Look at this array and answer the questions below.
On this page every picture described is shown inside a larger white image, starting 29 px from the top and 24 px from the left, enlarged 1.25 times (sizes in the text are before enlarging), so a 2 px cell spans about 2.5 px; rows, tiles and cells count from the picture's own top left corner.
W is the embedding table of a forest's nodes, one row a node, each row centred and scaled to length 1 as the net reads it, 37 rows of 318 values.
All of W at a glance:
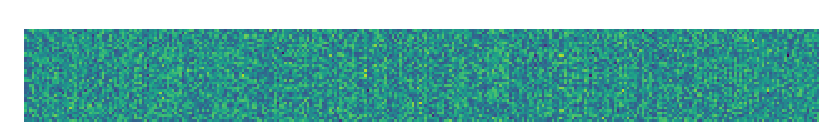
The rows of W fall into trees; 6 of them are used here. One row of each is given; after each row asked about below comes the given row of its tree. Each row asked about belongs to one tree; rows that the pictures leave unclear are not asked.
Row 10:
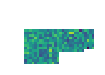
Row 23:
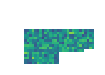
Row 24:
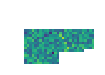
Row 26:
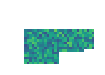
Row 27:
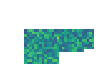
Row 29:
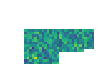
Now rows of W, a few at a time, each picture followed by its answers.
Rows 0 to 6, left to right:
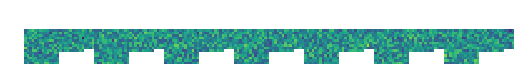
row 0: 24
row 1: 26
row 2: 29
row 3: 29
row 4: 27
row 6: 27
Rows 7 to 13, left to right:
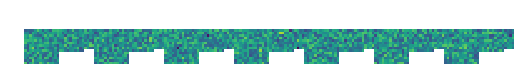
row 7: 26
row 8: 24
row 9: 10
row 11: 26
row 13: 23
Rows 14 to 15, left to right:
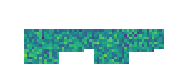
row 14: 27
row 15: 26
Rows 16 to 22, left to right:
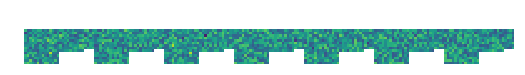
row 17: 26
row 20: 29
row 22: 27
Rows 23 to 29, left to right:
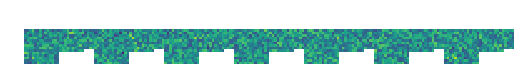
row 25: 26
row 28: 26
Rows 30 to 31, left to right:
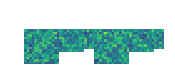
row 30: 29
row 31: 29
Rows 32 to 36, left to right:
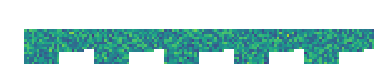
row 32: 10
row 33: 29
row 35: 23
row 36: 27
